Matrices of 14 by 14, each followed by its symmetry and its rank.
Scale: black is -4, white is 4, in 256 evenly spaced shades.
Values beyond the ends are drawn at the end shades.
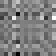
antisymmetric, rank two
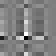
neither, rank one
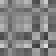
symmetric, rank one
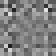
antisymmetric, rank two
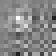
symmetric, rank two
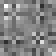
symmetric, rank three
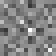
symmetric, rank three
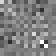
symmetric, rank three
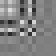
symmetric, rank one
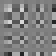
symmetric, rank one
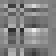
neither, rank one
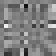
antisymmetric, rank two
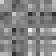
symmetric, rank two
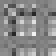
symmetric, rank two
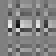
neither, rank one
